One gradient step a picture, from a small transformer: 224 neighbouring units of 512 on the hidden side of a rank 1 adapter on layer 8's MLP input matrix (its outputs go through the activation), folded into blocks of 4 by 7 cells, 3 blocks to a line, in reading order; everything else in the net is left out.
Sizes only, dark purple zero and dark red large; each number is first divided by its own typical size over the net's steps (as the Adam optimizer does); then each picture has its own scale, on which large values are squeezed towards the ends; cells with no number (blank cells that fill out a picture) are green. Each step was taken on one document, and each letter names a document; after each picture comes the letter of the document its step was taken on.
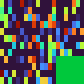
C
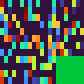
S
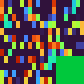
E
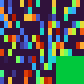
E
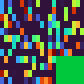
S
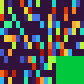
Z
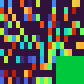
Z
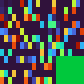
Z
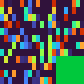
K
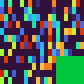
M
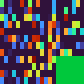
C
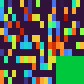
S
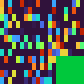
Z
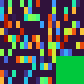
S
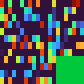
M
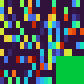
C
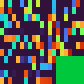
E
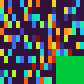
K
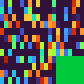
C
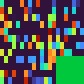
Z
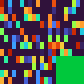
E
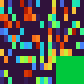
S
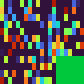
Z
